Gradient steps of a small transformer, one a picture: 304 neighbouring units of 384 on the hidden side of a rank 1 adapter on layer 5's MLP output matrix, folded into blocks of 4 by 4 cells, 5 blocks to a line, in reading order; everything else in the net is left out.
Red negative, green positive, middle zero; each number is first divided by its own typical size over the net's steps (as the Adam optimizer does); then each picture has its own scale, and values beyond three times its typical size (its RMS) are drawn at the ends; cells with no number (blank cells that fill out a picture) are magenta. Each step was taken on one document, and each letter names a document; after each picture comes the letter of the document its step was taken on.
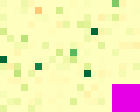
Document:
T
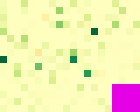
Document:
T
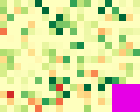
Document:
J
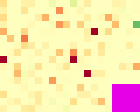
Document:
T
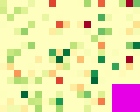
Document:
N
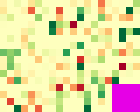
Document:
J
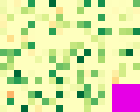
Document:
J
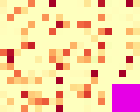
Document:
N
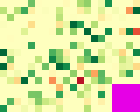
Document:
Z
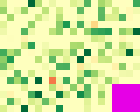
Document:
J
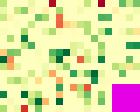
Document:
N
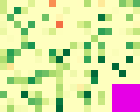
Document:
N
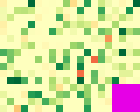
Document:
J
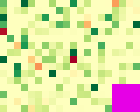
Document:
T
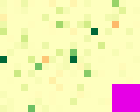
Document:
T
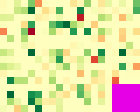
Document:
J
